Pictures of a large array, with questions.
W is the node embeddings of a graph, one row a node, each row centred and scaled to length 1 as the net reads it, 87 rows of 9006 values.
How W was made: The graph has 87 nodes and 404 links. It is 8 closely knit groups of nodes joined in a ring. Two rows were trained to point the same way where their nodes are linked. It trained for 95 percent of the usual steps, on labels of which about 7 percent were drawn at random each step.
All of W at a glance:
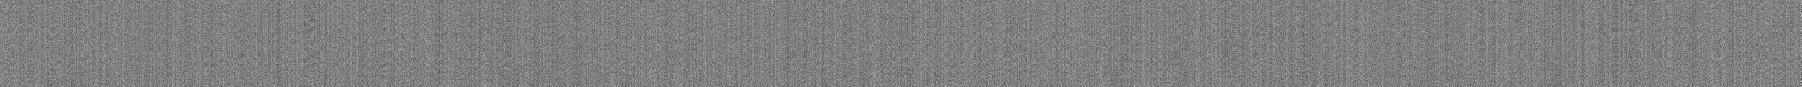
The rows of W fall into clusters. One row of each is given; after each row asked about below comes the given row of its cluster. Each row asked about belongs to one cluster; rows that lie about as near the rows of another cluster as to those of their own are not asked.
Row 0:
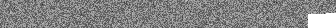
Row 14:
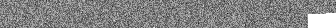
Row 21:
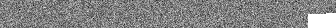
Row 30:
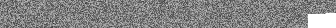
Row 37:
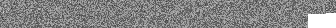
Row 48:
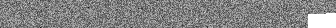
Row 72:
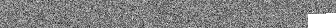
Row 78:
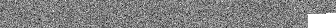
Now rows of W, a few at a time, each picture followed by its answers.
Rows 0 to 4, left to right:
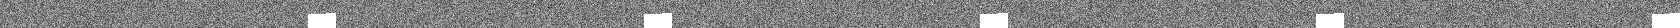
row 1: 14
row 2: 14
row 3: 21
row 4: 30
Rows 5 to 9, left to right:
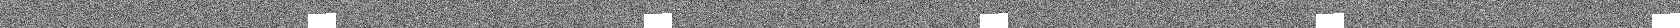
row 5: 78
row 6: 72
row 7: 21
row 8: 48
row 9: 72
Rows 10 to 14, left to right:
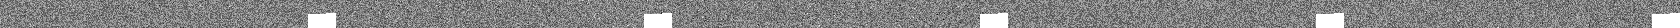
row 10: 30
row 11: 48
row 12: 30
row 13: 0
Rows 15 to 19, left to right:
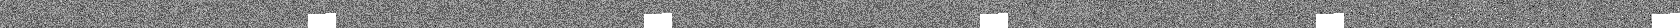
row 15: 37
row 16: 30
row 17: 48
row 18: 14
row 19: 14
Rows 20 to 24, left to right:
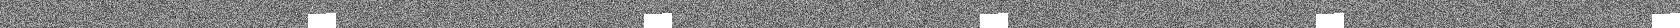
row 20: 30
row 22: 14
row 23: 48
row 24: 72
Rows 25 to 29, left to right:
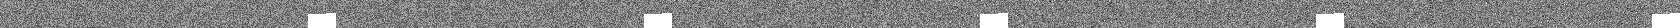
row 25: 37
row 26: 21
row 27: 14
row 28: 30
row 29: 48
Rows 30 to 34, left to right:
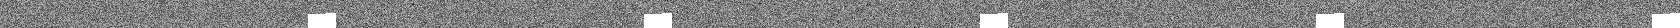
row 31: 48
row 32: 37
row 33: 21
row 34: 72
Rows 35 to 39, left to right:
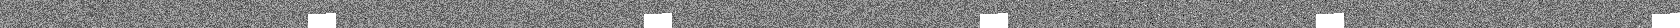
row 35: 21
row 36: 0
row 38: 0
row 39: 78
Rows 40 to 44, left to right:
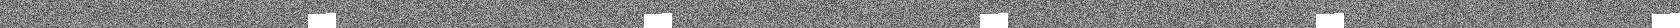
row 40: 30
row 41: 21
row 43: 48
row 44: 14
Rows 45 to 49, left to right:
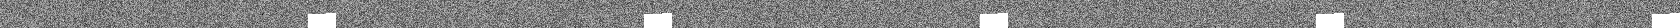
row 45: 14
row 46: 72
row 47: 0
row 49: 14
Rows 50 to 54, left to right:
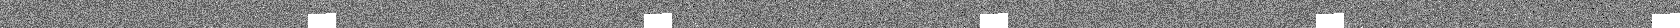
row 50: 48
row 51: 30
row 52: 0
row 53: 30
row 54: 21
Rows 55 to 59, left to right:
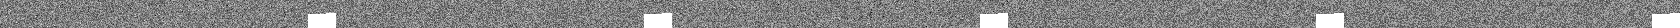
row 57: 30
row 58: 37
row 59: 37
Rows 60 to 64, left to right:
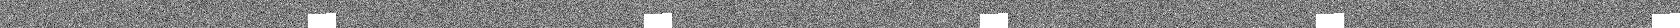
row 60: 14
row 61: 48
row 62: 21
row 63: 0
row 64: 30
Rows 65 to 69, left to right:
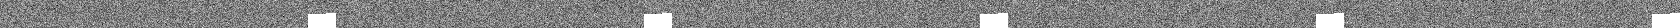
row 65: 30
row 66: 72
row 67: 14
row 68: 37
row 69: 78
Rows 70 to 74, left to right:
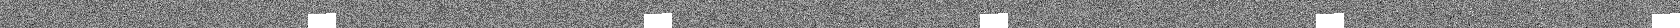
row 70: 48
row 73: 14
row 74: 78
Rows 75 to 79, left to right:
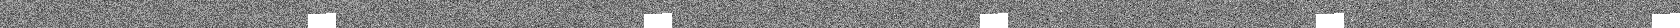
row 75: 72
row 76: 72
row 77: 30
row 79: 21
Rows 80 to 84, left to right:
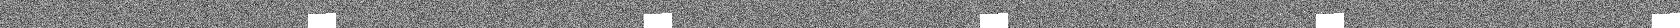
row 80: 78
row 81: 14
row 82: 78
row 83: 0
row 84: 78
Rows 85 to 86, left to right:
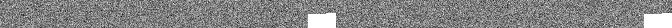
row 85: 78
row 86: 37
